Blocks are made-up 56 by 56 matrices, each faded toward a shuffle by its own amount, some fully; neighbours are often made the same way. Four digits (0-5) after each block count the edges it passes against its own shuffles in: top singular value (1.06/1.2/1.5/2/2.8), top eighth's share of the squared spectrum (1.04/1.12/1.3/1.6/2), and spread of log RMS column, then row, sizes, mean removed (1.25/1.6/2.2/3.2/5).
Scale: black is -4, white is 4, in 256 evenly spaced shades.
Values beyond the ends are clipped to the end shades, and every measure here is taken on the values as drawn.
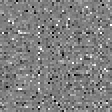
4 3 1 1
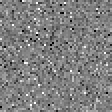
2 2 0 0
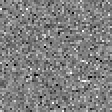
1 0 0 0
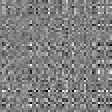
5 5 3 3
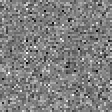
2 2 0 0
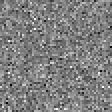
0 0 0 0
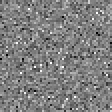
0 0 0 0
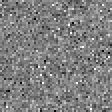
0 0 0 0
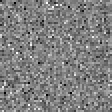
0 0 0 0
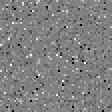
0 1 1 0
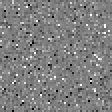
0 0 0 0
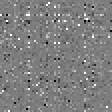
3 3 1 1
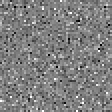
0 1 0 0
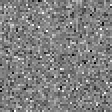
0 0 0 0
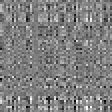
4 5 3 4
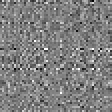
4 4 2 3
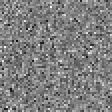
1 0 0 0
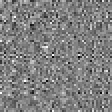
4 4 2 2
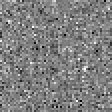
2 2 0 1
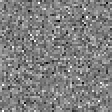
2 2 0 0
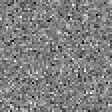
1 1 0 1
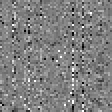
3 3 3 0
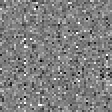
2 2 2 0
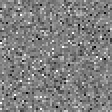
1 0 0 0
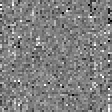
2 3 2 0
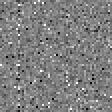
2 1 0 0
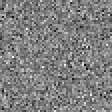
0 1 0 0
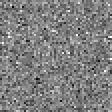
2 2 0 0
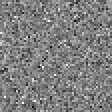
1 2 0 0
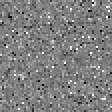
1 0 0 0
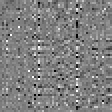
4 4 3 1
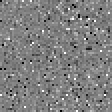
1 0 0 0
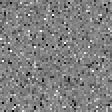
0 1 0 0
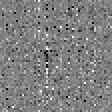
3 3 2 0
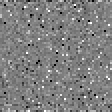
1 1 0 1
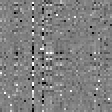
4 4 2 1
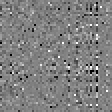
4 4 2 2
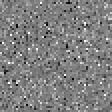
1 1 0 0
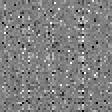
4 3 2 0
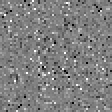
2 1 0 0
